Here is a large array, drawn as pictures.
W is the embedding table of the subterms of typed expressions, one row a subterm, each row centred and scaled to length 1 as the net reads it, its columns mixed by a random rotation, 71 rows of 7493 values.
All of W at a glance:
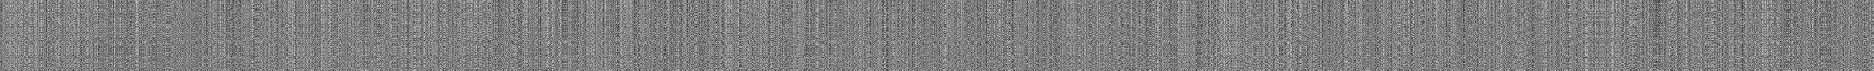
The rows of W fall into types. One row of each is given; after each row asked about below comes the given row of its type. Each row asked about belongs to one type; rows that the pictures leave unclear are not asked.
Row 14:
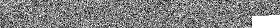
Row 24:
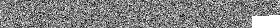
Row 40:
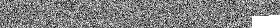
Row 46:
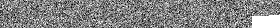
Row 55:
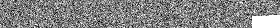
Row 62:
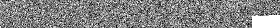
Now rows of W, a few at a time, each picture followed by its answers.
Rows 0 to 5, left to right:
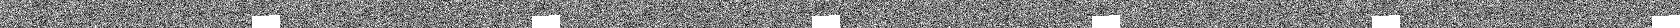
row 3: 55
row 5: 14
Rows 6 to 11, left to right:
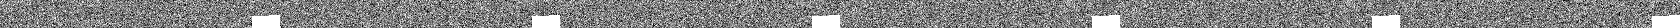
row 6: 14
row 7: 62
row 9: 62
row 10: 62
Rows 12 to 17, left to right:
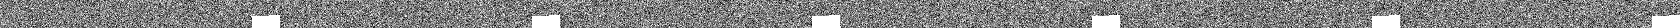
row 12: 62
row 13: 46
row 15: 62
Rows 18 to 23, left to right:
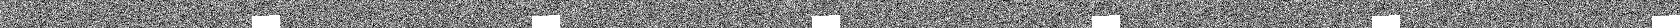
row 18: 24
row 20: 62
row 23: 14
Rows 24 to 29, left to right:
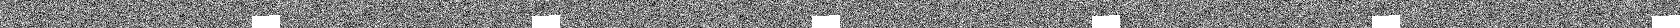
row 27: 55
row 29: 62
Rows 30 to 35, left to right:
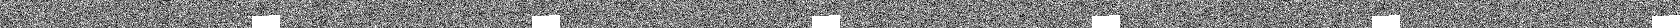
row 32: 40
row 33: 24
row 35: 55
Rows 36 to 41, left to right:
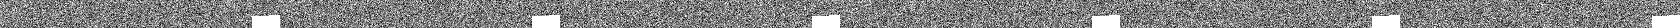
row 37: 14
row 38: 46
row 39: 14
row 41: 55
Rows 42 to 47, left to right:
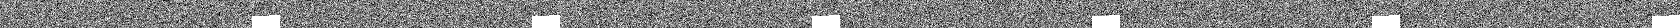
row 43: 24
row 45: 14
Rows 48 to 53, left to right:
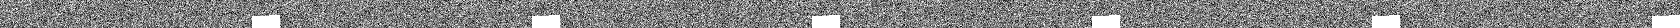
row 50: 55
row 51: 14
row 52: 24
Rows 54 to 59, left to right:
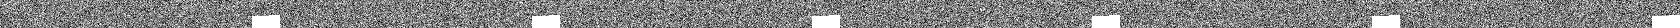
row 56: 40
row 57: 24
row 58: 40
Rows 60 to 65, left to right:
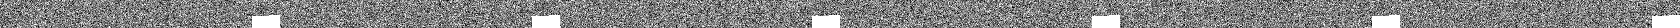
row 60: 55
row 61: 62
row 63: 40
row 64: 14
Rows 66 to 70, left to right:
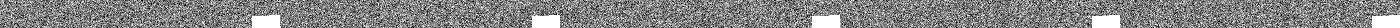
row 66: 14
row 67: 62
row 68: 46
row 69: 55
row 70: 55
